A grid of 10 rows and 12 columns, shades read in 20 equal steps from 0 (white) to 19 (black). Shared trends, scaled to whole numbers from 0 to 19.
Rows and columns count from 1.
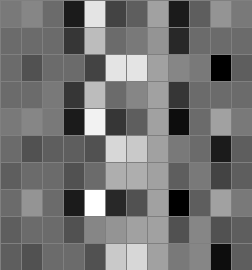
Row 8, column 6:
16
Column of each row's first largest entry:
4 9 11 4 9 11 11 9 4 11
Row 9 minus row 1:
2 2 0 -4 7 -6 -5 0 -4 -3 5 2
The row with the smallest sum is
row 3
